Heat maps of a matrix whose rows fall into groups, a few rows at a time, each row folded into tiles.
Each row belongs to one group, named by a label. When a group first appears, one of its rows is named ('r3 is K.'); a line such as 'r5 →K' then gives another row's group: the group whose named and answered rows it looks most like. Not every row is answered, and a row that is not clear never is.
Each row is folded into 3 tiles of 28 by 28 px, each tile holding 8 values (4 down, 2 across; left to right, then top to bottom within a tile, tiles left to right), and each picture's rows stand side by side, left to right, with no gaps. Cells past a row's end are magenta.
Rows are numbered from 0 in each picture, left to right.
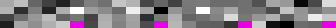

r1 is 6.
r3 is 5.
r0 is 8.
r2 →5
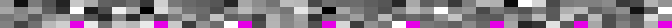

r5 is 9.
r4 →8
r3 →6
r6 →5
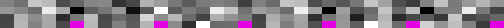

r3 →6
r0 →6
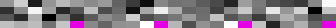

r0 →9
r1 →8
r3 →9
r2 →8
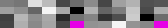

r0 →6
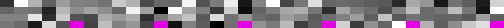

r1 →6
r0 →5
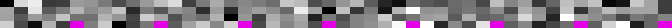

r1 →5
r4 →8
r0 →5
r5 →8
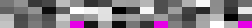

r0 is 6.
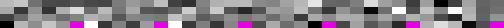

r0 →8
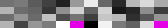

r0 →8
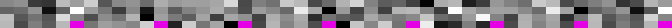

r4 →8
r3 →6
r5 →5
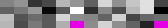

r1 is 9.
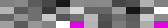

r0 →8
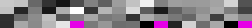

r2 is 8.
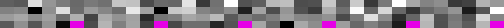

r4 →9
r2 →9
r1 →6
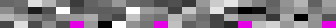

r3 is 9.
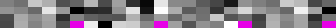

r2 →8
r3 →6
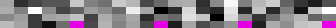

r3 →8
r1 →6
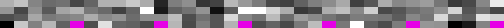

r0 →8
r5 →5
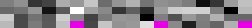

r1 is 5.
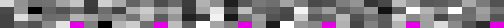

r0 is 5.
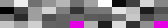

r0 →9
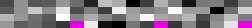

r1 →5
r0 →5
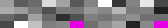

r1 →9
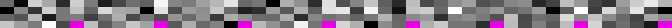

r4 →5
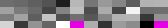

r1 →9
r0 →8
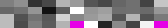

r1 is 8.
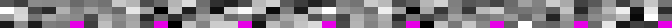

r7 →5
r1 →6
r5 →8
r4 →6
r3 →8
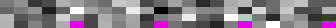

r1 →6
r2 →5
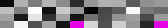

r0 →5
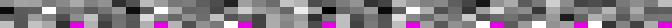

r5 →8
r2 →8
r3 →6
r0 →9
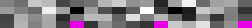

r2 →9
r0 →6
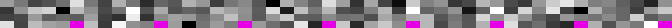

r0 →9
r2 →5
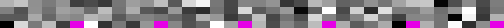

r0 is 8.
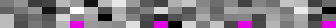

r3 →6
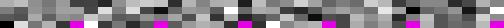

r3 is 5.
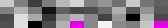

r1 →9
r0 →5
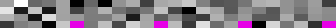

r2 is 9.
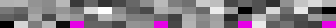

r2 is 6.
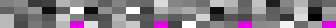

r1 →9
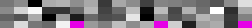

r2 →9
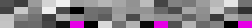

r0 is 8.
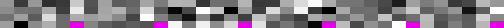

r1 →5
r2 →9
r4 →8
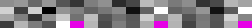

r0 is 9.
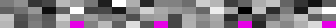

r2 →6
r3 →8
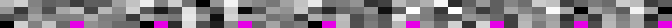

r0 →8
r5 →9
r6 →6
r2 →5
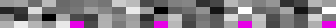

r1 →6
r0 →9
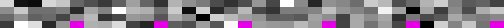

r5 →8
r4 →6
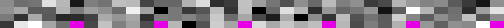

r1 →6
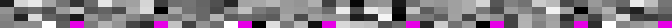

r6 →6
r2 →8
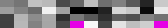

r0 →6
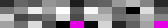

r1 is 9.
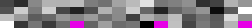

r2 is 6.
